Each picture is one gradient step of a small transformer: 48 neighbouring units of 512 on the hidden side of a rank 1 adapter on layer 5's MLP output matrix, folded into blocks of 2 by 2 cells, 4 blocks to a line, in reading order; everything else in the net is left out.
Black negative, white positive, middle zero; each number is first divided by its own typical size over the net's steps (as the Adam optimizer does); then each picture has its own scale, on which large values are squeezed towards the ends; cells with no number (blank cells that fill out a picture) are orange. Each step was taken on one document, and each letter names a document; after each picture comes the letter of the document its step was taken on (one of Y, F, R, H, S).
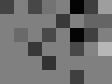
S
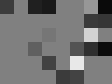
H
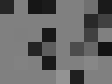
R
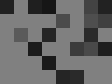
R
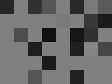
S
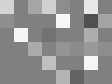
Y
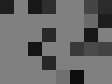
H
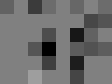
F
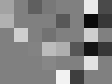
Y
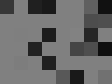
R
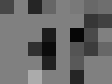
F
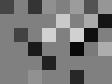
S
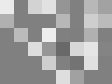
Y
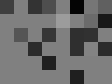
S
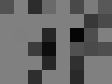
F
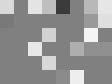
H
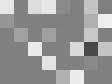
H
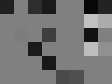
R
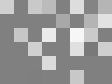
S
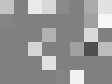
H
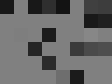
H
